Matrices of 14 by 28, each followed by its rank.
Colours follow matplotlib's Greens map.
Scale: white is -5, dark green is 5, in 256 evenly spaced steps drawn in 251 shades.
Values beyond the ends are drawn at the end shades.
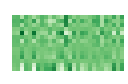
two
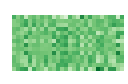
three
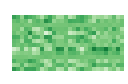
three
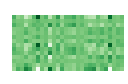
two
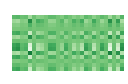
one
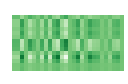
one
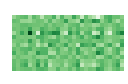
three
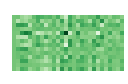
three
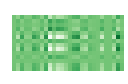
one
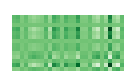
one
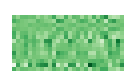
three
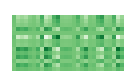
one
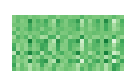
two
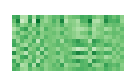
two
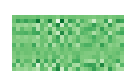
two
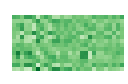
three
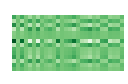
one
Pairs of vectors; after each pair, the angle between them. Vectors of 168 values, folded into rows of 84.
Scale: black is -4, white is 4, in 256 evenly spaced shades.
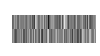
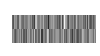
nearly parallel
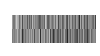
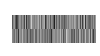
partly opposed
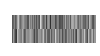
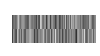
nearly parallel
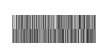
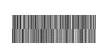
partly opposed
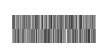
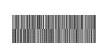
orthogonal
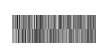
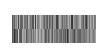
nearly opposite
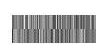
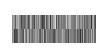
partly opposed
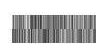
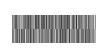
orthogonal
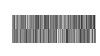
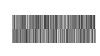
nearly parallel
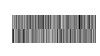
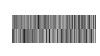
partly aligned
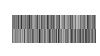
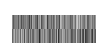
nearly parallel
